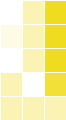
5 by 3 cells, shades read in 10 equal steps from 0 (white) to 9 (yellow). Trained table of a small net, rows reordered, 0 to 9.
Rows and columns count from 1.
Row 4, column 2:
0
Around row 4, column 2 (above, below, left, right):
3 3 3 8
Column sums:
7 12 38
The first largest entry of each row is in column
3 3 3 3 1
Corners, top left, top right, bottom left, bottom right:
0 9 3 3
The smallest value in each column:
0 0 3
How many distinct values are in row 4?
3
